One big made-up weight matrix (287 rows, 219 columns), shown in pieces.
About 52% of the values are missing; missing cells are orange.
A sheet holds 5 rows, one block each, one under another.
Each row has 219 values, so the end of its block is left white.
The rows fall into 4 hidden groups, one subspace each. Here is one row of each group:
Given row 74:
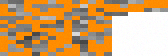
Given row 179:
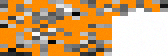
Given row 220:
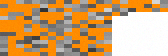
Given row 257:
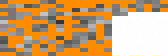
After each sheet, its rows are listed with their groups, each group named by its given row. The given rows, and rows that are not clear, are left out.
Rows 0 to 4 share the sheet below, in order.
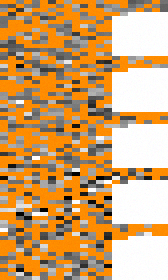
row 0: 74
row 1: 220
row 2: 179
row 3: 220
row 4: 257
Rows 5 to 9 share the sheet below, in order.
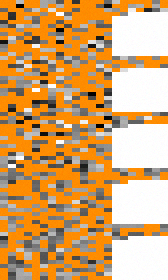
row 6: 74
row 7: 257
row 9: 220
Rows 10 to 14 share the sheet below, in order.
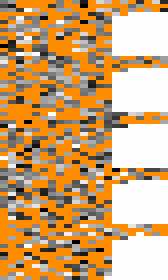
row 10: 74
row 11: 257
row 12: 74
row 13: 220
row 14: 179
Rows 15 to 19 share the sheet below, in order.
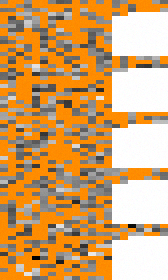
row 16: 179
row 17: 74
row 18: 74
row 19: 257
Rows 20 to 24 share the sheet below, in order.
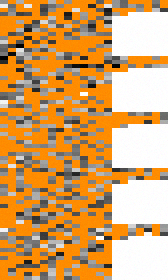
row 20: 257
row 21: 179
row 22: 257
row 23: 220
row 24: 257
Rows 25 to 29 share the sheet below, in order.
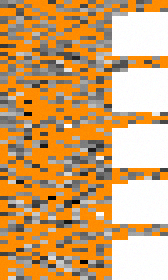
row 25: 74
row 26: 179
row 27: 220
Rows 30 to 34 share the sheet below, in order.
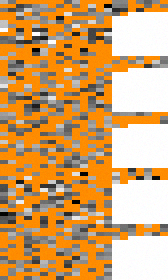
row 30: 257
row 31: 257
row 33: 74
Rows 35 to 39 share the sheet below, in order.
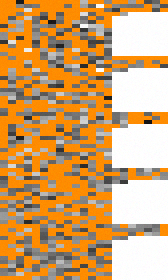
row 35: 220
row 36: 257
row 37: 257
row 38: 74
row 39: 257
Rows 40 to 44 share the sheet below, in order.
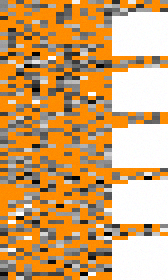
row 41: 74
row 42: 257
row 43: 257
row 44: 220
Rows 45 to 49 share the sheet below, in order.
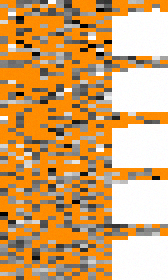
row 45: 74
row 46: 220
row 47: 220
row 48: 74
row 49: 74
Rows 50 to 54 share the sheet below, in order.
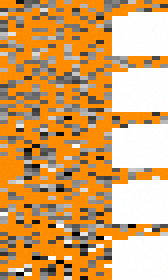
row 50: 220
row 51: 179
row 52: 74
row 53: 74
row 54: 257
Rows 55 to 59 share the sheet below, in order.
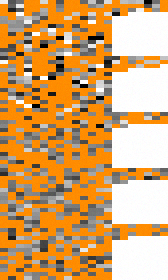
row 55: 74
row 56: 220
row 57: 257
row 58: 257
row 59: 74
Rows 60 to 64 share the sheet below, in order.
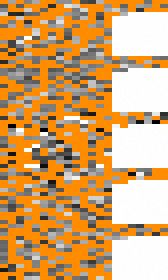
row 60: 74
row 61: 257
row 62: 74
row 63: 179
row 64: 74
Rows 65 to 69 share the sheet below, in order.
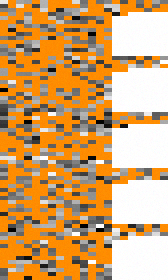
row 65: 220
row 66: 220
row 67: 74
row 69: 220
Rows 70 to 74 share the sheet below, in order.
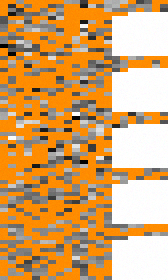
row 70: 74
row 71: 74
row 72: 220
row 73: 179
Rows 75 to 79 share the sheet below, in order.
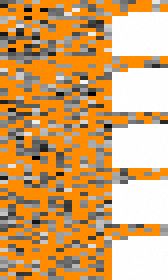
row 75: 220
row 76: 74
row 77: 179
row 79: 220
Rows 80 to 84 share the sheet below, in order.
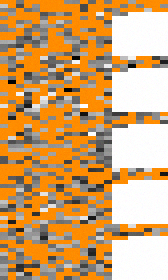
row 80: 257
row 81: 220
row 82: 220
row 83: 220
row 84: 257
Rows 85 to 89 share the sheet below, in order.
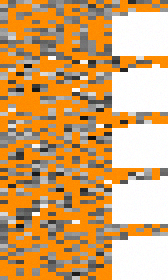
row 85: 179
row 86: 74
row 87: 257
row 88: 179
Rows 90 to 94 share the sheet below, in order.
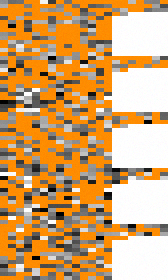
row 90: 220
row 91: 74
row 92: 257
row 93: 220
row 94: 257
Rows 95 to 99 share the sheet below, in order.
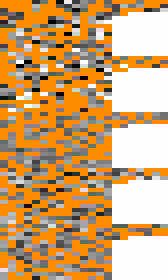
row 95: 220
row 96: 257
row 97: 220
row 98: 74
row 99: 74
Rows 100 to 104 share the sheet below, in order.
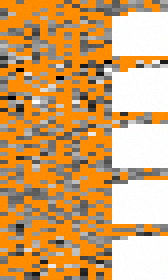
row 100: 74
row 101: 179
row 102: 220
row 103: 179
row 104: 257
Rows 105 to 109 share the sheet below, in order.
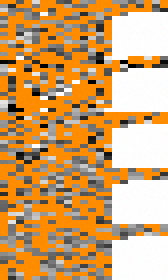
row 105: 179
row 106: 220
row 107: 257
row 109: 257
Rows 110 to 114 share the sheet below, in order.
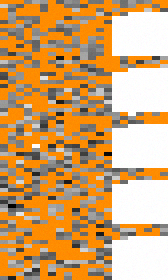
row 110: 257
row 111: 220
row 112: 257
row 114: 179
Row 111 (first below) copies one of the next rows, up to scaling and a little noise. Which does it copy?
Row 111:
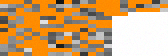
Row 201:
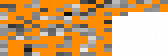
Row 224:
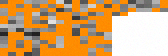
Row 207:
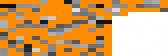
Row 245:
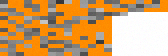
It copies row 245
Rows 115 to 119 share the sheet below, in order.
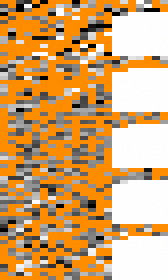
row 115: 179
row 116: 74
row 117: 74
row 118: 74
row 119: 257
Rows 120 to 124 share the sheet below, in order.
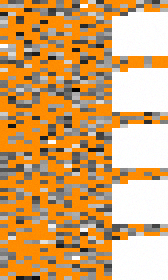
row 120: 74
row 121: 74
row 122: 74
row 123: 220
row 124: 74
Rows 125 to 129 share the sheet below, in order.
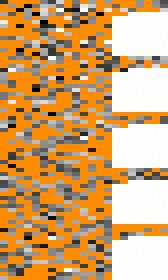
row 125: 257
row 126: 74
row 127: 74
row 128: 179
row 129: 220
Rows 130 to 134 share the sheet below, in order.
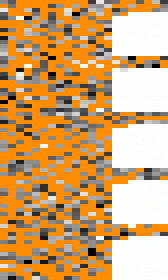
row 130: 179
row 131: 74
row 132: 179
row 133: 74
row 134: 257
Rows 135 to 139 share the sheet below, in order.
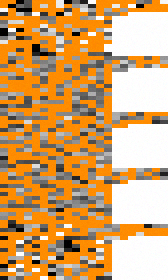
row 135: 220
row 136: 220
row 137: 74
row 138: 220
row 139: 179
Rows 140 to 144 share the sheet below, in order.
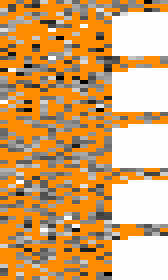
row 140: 74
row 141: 74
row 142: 74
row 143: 179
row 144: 220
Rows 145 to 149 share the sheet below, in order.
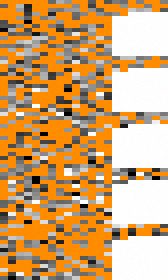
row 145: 257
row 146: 220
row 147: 220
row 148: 179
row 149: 220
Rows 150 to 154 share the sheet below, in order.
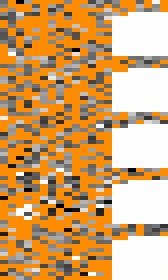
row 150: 179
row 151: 220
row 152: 257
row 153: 257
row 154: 220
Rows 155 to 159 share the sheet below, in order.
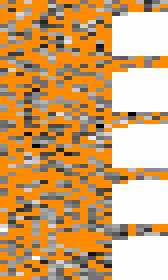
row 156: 74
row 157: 257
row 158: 257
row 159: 257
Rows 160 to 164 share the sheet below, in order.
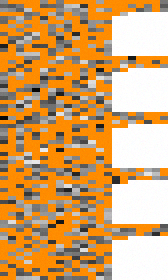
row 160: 74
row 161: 257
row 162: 257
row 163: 179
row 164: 74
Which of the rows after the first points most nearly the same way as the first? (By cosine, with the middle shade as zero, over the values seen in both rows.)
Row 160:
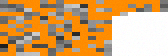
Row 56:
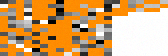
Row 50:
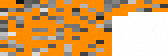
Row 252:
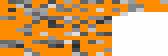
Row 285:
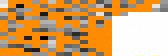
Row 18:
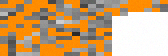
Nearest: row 18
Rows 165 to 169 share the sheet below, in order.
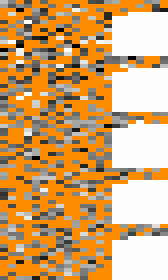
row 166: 257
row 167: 179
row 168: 220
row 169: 220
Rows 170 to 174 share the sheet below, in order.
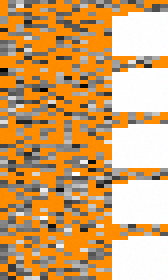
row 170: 257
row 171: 179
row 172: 220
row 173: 220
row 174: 74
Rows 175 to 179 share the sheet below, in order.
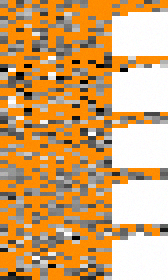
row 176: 74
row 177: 220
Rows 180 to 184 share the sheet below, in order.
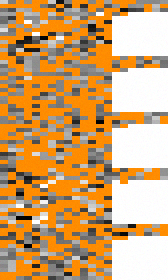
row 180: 257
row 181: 257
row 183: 220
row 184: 179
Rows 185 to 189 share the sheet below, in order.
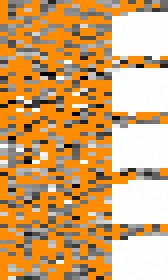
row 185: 74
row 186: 74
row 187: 220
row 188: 220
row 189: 74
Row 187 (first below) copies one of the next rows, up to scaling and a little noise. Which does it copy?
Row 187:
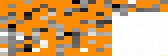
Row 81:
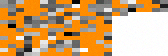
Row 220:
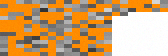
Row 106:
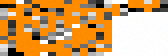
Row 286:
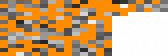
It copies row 81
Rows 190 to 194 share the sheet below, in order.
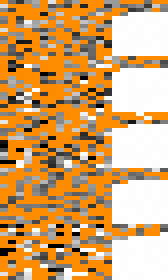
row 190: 257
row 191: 74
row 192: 179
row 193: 220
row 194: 220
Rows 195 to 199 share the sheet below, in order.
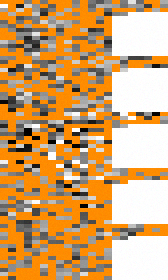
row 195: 257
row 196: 74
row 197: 179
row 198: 179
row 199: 220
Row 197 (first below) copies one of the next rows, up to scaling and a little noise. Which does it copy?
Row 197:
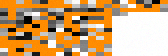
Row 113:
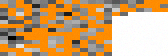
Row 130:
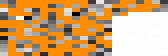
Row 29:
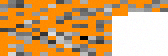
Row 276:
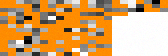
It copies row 276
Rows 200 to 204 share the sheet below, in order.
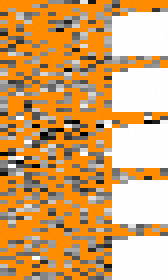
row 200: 179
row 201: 220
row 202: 257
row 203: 257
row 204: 257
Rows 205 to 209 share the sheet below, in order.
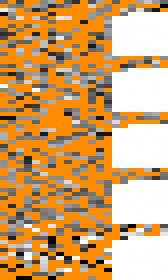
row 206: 257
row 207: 220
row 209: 179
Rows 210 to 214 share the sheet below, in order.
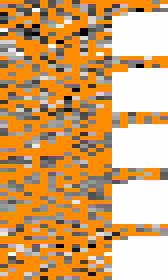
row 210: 179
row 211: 74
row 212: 74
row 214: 220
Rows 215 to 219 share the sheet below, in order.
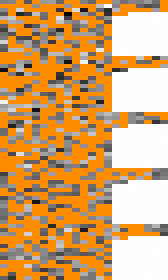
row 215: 257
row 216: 74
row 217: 74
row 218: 257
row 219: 74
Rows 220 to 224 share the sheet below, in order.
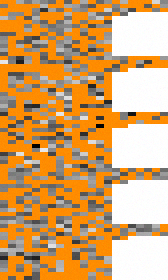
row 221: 257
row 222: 257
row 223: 179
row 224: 220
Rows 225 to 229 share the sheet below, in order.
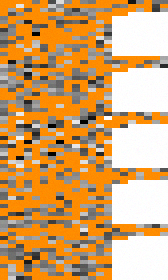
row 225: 257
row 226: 220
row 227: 257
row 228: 179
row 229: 74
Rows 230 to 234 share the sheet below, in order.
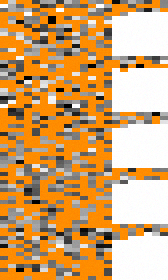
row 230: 220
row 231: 179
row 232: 220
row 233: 257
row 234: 257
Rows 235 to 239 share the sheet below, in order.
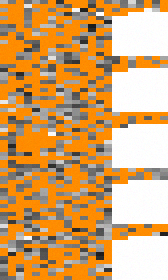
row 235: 257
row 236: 74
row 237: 220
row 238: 257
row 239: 220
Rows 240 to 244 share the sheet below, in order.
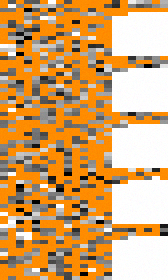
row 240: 74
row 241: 257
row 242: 257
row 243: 74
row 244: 220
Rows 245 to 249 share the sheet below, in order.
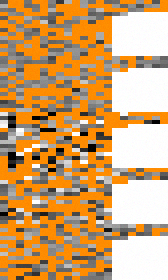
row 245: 220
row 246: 74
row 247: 74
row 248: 74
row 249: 257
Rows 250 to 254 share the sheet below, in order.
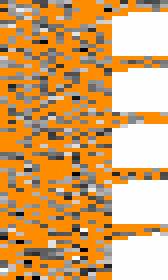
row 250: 220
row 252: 74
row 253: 220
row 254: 74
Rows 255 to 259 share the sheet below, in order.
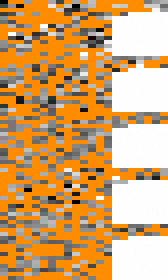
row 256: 179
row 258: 179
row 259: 179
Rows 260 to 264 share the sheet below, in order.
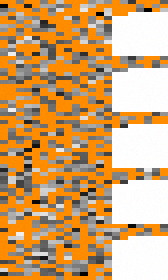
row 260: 257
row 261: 257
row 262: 74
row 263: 74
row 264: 220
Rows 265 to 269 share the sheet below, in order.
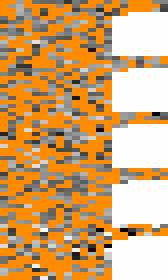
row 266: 220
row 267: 220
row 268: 257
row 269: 220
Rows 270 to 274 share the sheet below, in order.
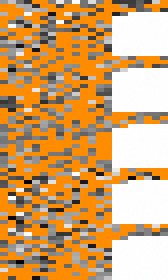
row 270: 220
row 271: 74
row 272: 257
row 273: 220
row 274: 220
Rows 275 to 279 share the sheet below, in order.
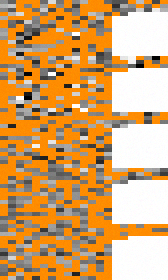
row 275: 74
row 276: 179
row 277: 74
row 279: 179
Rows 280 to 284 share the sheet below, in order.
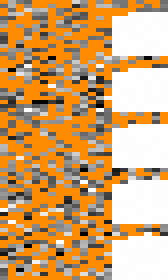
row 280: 220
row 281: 74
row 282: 220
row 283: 220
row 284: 257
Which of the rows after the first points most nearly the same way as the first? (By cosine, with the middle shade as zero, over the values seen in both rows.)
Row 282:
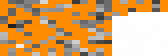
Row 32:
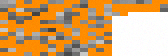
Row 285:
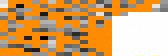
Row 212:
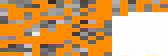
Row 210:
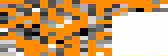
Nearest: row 212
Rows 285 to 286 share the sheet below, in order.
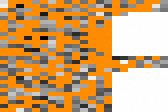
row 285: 257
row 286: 220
